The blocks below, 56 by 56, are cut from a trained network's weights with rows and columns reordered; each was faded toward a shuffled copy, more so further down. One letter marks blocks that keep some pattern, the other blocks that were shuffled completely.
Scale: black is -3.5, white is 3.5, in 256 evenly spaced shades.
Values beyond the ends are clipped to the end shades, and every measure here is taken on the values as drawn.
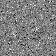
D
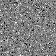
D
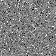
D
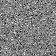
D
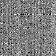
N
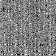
N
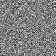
N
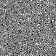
D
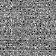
N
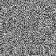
N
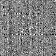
N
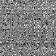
N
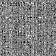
N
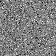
D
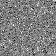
D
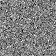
D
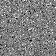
D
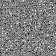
D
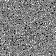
D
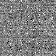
N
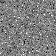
D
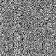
N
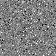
D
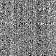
N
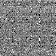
N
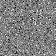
D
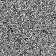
D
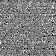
N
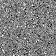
D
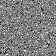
D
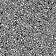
D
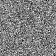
D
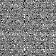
N
